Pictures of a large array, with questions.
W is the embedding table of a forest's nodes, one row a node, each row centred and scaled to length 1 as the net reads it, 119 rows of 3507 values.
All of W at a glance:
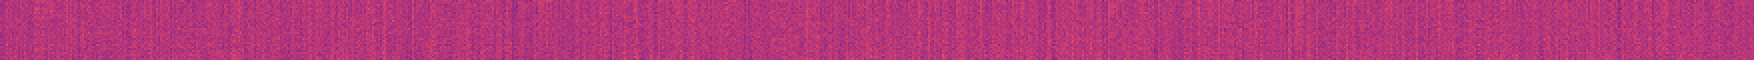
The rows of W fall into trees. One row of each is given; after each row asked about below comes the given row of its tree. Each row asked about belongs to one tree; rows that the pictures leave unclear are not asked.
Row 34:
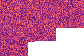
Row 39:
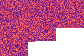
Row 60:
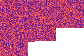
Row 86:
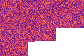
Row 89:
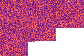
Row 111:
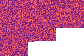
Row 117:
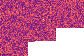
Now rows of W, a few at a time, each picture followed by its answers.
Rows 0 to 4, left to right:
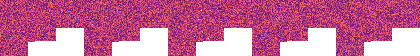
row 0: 39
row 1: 34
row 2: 111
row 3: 39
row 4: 34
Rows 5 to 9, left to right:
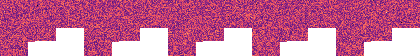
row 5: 39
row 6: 60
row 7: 89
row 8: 89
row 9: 34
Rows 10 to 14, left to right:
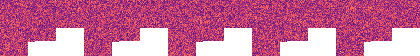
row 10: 89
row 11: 111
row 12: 89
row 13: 86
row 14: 34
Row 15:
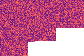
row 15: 34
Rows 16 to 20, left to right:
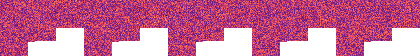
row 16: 34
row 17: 60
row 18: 34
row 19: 39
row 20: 39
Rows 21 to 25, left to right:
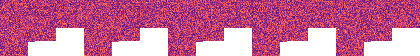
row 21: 89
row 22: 89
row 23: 34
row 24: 34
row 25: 86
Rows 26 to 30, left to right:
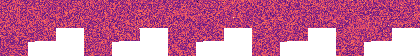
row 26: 34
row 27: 86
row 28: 117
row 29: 39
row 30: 89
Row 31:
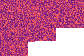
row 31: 34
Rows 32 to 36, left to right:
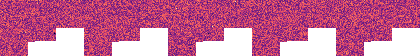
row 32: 60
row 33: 89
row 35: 39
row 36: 111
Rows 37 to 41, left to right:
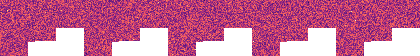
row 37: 39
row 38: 86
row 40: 60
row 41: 111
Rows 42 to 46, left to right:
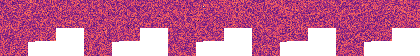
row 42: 111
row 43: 89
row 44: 117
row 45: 34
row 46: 117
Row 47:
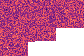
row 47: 39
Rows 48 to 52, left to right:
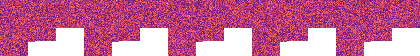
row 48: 39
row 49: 34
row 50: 60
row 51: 34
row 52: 86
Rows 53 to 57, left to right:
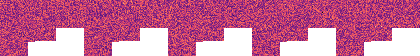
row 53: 39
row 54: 39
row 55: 89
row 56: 117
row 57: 111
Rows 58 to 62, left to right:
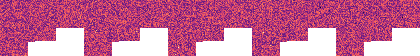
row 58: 117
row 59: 89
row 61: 34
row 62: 89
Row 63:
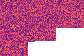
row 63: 117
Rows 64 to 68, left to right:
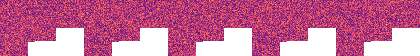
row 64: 89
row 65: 34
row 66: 86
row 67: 34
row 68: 34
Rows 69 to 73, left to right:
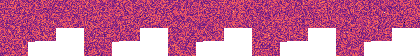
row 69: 86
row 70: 60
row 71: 117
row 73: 89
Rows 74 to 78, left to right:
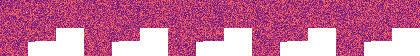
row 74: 117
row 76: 39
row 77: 111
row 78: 39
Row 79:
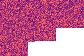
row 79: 86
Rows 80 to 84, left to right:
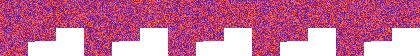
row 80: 89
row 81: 117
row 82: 60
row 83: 111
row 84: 34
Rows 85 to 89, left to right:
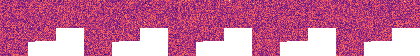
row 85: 117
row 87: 39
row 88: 89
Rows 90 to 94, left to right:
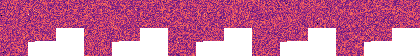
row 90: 86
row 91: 89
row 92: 117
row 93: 39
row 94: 117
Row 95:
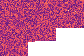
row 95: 86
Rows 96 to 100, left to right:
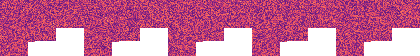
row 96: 86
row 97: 39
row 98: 34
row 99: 39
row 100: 60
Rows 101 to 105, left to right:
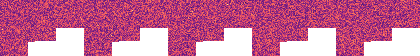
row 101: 86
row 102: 117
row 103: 60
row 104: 89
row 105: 89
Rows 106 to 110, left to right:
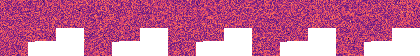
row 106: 60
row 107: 39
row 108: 60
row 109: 117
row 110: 117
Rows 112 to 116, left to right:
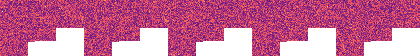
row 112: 60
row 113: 39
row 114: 111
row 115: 60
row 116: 89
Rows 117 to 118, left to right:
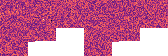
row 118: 60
